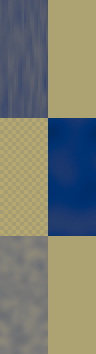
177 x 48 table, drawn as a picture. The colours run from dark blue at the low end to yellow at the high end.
It is made of 3 by 2 panels. Panel 1,1: low, streaked downward, faint in contrast. Panel 1,2: high, flat. Panel 2,1: high, checkered, faint in contrast. Panel 2,2: very low, smooth, faint in contrast. Panel 3,1: middling, blotchy, faint in contrast. Panel 3,2: high, flat.
